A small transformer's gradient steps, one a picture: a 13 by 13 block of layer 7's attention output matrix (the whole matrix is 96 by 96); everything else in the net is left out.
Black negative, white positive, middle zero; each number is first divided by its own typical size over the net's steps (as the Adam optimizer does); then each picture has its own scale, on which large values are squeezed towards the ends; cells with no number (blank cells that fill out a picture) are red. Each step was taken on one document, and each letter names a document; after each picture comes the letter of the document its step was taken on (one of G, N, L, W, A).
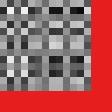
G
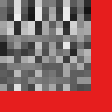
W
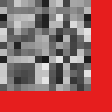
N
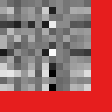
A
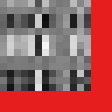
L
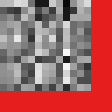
N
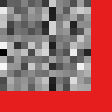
A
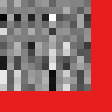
A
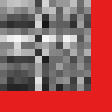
L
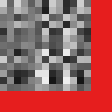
N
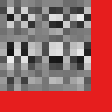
G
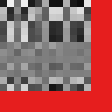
G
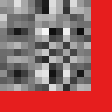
N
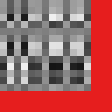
G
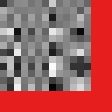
A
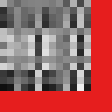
L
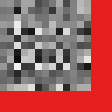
W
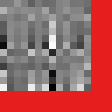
A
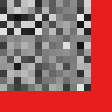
W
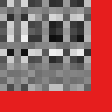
G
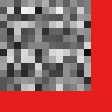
W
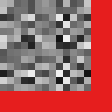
N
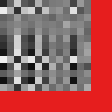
W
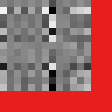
A
